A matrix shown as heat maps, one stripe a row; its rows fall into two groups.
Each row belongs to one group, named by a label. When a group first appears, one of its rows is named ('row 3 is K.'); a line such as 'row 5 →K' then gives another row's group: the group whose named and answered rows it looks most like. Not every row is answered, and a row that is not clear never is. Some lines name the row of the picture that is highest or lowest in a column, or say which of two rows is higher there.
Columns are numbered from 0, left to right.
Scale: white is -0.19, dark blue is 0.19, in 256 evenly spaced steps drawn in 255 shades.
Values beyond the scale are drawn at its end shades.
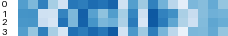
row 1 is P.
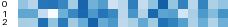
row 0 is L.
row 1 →P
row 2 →L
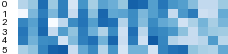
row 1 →L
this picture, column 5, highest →2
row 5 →L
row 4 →P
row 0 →L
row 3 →P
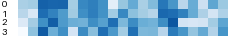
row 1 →L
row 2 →L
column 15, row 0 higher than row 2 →No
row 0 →L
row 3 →L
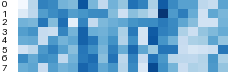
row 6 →P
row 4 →P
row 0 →L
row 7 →P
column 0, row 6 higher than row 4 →Yes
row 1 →L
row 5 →L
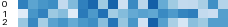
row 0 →P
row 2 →P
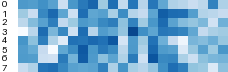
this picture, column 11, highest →3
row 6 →P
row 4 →P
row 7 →L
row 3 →L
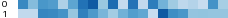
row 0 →P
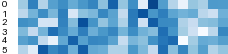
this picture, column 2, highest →5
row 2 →P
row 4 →P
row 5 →L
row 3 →L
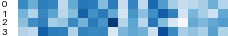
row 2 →P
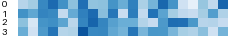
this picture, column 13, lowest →2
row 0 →L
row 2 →L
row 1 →P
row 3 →L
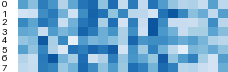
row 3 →P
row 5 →P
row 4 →L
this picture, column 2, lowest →3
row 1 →L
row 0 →P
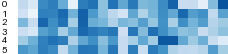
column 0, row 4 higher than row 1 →Yes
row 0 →L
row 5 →P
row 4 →L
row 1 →L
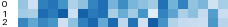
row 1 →L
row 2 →P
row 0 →L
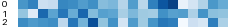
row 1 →L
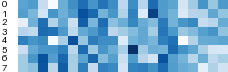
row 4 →P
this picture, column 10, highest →2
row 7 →L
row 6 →L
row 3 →L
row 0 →P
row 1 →P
